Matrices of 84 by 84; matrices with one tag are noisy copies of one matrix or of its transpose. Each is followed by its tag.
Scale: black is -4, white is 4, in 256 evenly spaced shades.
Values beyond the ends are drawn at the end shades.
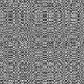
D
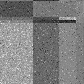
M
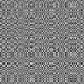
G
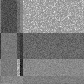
M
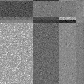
M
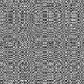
D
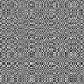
G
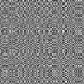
G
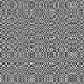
G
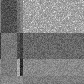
M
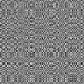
G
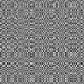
G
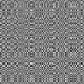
G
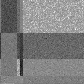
M
